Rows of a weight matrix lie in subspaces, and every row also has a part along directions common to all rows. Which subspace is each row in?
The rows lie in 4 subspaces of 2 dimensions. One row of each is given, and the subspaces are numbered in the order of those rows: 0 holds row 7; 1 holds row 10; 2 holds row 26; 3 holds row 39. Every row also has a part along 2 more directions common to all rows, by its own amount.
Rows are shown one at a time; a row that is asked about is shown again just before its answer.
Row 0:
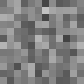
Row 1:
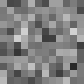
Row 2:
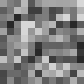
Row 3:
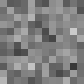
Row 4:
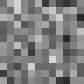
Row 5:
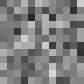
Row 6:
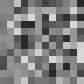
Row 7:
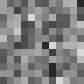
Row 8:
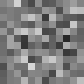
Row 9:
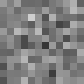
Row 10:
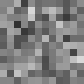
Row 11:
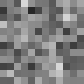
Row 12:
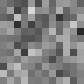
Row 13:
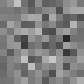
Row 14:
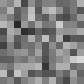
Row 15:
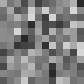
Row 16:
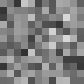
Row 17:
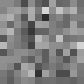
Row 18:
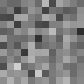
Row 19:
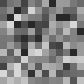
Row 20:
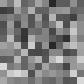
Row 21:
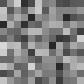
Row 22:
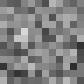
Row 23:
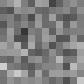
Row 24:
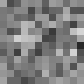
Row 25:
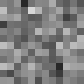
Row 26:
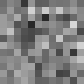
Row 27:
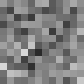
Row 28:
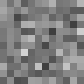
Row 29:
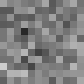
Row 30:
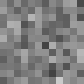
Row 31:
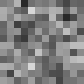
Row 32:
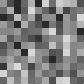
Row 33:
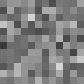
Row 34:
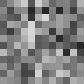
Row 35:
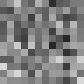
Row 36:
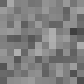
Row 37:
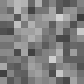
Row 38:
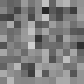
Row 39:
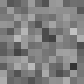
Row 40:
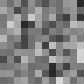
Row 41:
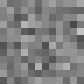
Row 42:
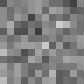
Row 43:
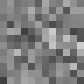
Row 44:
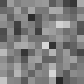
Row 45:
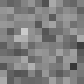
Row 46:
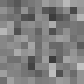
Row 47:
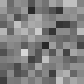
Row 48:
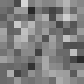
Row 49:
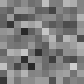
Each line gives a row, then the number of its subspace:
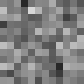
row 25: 1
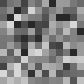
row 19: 2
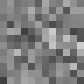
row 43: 3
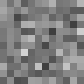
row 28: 1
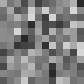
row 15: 0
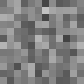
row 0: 2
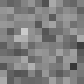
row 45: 3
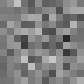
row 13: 0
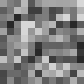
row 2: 0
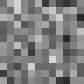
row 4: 2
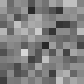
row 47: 0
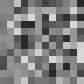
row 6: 0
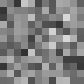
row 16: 1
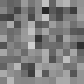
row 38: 2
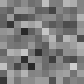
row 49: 3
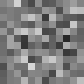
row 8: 0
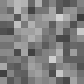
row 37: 2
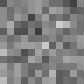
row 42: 0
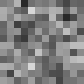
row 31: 1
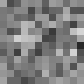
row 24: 3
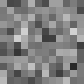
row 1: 3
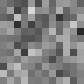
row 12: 2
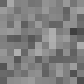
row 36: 3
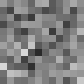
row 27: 3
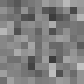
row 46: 2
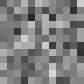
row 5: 0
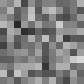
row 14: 1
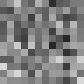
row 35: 3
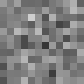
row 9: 0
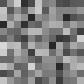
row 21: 1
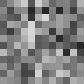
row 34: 2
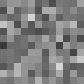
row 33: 1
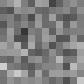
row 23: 3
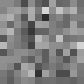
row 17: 2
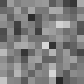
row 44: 0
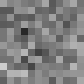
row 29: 3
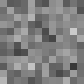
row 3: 3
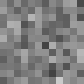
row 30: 0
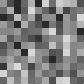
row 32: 2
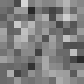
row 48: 1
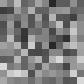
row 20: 3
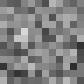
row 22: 3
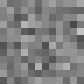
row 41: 1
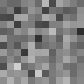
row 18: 2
